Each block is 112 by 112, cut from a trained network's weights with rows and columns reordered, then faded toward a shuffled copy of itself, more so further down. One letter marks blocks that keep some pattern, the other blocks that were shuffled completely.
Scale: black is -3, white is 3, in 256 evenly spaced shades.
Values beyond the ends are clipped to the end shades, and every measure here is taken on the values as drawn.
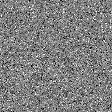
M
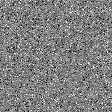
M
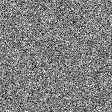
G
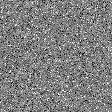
G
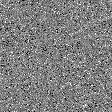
G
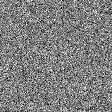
M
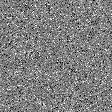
G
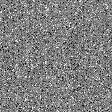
M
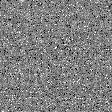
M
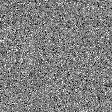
M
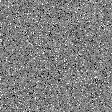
G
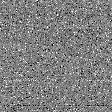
M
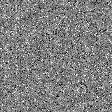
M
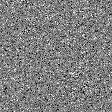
M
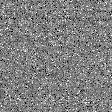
M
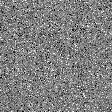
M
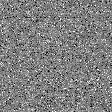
M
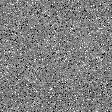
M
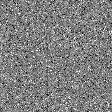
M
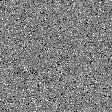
G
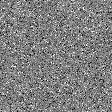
G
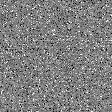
M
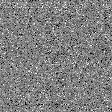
M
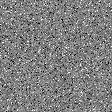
G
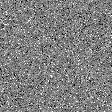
G
